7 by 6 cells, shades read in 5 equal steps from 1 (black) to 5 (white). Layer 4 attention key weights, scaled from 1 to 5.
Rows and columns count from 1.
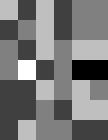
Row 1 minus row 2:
2 -1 0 0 0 0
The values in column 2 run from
2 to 5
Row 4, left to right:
3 5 2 3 1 1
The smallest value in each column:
2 2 2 2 1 1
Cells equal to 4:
11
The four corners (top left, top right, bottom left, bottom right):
4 3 2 2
